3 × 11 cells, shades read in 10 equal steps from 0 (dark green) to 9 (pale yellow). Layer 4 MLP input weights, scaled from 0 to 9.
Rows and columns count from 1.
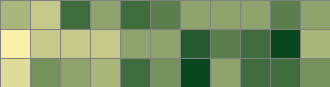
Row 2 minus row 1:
3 0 5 2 3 2 -4 -2 -3 -3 1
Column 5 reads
2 5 2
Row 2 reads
9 7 7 7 5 5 1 3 2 0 6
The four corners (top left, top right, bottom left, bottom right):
6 5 8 4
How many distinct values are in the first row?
5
